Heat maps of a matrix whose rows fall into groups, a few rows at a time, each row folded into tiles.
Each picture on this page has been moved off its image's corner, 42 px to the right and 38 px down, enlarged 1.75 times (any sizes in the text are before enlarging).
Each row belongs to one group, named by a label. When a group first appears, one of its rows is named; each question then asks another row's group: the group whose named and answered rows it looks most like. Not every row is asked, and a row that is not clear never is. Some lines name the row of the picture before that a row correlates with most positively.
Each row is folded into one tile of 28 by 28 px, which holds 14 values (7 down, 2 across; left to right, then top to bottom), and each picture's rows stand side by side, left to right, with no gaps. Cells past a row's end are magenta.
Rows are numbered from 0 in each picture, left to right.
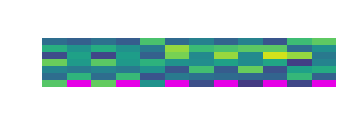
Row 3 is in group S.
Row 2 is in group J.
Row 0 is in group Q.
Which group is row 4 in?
S
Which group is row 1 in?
Q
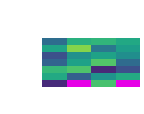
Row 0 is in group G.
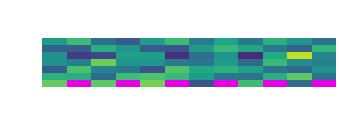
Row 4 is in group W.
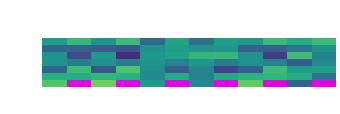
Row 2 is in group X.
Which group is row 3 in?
X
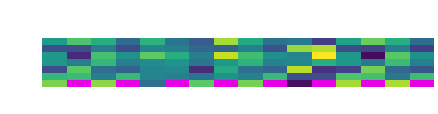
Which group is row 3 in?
W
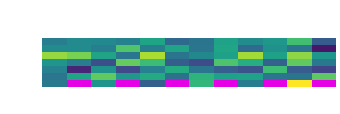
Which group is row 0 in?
X
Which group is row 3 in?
W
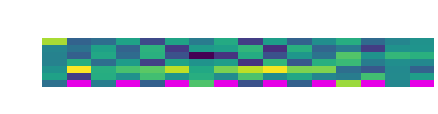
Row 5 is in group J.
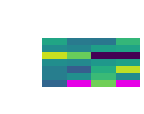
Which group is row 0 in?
X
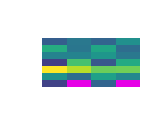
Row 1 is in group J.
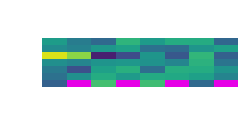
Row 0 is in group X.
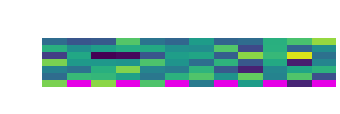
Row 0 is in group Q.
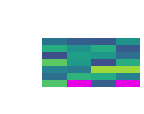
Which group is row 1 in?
J
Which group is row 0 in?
Q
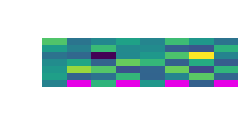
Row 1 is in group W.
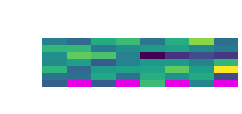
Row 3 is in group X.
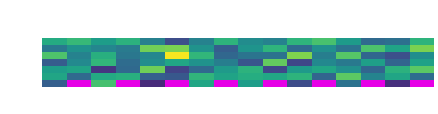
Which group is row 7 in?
G
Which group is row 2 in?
S
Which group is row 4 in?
W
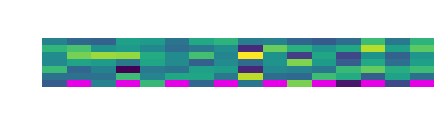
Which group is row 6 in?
G
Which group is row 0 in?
S
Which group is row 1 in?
X
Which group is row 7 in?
G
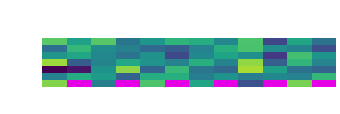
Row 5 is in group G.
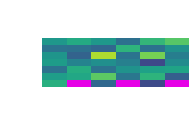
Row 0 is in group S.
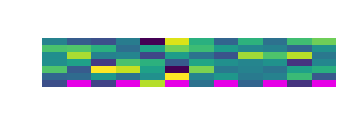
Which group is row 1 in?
J
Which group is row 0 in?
S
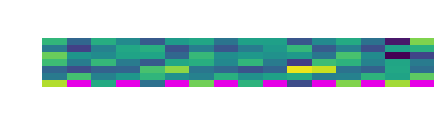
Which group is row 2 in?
J
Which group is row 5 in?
J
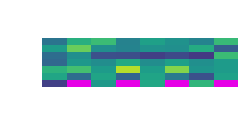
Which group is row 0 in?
G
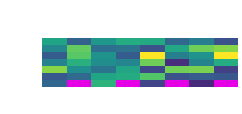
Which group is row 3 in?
S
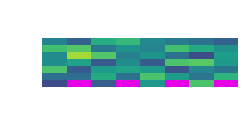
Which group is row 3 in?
Q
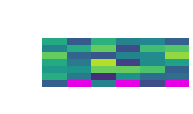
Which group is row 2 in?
S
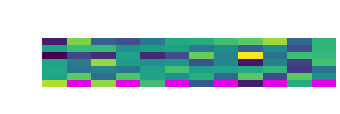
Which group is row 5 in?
W
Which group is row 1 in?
Q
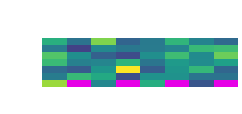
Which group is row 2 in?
W
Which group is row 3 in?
S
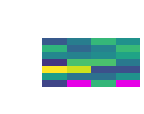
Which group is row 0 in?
J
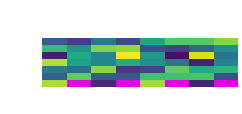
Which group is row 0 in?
Q
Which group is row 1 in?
S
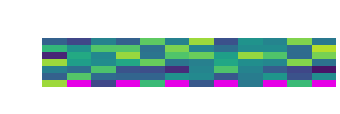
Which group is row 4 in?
X
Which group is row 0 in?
Q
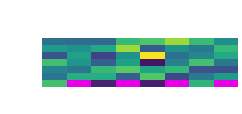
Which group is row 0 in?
Q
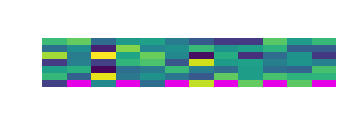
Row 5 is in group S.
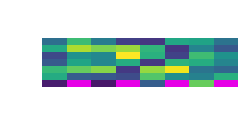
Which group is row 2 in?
J
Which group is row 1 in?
S
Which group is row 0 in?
G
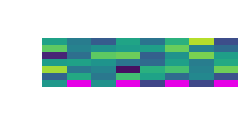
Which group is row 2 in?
G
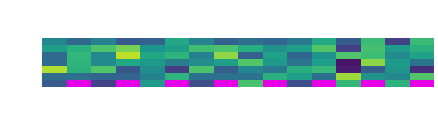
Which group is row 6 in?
W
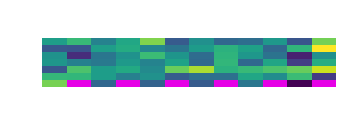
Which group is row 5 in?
G
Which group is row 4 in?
J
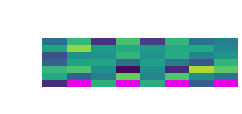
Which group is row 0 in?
G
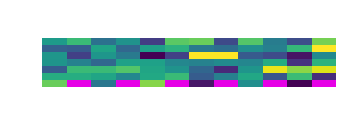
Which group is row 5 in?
G
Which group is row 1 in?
J
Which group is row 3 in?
X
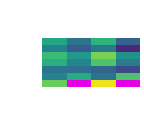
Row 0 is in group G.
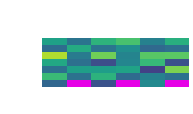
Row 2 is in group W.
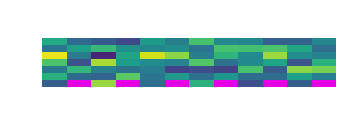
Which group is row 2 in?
X
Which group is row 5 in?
J
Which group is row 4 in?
S
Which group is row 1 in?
Q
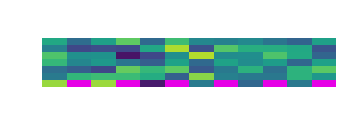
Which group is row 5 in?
J
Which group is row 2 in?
G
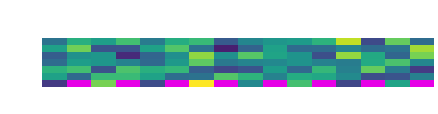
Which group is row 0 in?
G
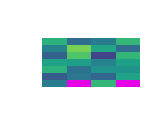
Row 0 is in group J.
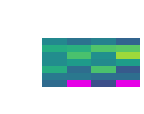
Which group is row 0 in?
S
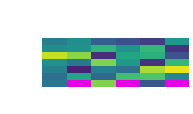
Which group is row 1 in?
Q
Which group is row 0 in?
X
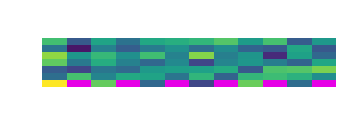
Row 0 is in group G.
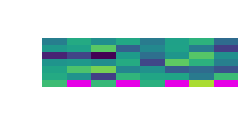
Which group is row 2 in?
W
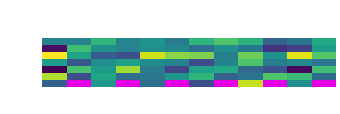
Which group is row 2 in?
X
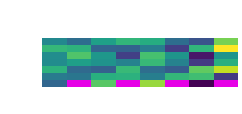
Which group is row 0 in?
S
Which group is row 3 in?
G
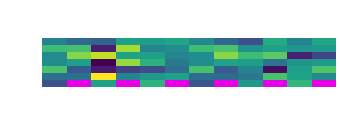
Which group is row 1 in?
W
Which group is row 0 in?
S
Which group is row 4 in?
X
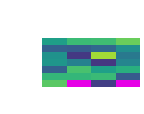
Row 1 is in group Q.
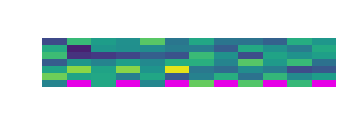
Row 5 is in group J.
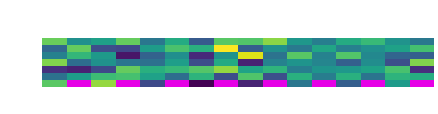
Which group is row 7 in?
W
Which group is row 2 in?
G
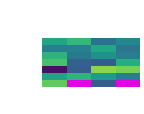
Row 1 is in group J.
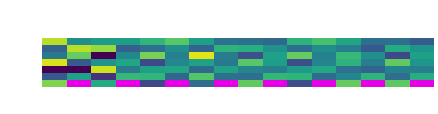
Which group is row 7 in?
Q
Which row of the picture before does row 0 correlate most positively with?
0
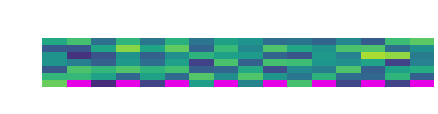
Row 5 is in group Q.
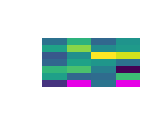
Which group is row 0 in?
G
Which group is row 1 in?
X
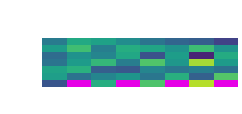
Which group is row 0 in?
G
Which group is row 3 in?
Q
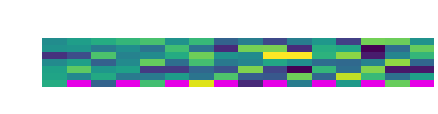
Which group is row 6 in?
J
